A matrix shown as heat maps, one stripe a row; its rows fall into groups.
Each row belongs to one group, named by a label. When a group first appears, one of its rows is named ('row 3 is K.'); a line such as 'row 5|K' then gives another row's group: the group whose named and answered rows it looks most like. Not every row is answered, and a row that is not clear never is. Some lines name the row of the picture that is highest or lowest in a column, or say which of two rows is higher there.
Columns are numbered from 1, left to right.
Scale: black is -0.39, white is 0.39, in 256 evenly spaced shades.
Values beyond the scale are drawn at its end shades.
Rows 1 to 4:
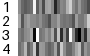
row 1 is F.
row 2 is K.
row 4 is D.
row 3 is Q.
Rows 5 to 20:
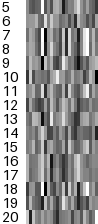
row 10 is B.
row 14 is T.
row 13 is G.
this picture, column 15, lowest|6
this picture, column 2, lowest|20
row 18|D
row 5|F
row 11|D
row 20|K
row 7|D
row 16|F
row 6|Q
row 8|D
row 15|D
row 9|G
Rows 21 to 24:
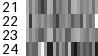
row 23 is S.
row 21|S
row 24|T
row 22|K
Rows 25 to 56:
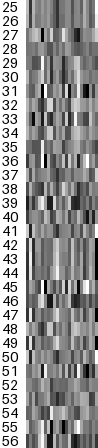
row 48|S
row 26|K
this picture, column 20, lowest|31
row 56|T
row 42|B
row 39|T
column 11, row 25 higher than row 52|No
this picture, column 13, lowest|55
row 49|B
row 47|B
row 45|D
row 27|G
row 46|T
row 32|S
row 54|G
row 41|K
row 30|F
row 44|B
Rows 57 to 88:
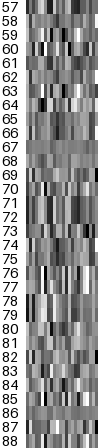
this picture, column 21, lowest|73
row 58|K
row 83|G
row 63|F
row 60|Q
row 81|S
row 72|T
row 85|D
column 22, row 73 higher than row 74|Yes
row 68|S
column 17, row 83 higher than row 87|No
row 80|F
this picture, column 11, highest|87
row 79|T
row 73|Q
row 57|T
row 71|T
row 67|Q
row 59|F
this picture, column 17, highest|64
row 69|B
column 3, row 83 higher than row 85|Yes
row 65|K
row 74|K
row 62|K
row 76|D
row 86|T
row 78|T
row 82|B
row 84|F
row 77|D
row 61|T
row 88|D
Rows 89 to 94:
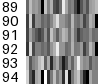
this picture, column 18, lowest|89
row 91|G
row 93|F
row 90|B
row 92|B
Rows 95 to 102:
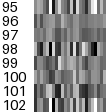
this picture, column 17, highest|98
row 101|T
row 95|D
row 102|D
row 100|S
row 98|Q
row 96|T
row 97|T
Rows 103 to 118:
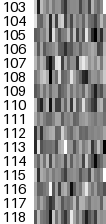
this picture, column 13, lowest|116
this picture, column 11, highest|113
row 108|G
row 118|G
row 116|F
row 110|Q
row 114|Q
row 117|S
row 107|S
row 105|Q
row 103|K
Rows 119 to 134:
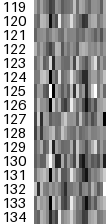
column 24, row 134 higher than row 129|Yes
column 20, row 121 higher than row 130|Yes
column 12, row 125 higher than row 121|No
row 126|G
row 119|S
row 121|Q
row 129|D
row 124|G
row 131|G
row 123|D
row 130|T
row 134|G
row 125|D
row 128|T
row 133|G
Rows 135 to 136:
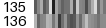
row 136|F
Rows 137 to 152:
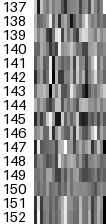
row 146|D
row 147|B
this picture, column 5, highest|145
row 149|T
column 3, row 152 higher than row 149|No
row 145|T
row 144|S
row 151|B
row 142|D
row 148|G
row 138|F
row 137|K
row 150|Q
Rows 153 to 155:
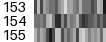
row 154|T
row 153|B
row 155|S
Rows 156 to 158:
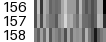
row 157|B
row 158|Q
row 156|B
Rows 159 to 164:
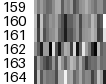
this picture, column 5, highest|162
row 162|Q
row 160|K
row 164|B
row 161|K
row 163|G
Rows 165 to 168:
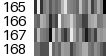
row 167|G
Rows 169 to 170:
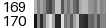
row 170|T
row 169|S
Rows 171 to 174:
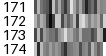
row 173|B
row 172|S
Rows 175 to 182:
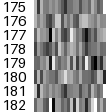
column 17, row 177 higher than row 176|No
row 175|K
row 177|G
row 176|S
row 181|K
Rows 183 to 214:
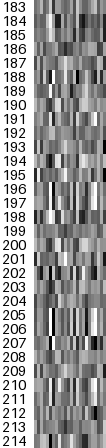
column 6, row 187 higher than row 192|No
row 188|Q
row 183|D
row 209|B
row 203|S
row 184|T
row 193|B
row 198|T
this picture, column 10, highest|198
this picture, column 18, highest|207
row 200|S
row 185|T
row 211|D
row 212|Q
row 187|B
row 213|K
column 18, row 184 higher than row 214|Yes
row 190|S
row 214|G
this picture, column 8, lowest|184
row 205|D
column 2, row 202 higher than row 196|No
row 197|D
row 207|Q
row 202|Q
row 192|T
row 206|D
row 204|G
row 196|D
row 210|D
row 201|B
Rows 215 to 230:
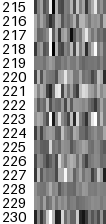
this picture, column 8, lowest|230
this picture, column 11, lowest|222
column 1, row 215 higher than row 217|No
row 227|B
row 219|T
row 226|G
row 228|F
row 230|T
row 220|B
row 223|D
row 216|S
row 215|D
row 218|D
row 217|F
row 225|F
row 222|Q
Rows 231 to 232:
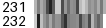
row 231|S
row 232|K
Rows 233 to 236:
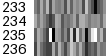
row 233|Q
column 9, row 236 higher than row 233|Yes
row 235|D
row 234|S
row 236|G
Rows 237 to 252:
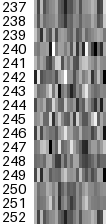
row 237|K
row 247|G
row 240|Q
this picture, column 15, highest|245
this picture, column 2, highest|242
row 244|Q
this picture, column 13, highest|247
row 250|F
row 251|F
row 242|B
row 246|B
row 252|K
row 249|B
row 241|S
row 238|K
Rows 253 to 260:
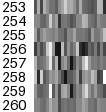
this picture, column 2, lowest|258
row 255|K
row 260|F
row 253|B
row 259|F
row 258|K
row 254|F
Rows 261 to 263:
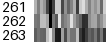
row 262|G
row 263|T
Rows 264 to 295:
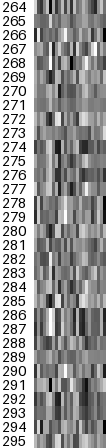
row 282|F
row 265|F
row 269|S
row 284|F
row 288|G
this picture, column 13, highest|291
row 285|S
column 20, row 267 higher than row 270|Yes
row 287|T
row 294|B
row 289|F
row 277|F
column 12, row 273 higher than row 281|No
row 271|F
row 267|D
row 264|Q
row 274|T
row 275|F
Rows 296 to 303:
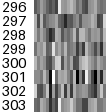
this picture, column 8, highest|300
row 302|Q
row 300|S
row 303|G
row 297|K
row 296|G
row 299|Q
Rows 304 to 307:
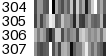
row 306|S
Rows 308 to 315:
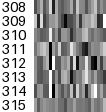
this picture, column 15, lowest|312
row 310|F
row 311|G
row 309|K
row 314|D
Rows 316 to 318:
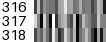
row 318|Q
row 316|B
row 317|Q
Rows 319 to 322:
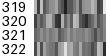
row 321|Q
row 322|B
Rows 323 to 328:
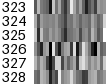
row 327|S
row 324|K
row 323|G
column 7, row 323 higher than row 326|No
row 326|Q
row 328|G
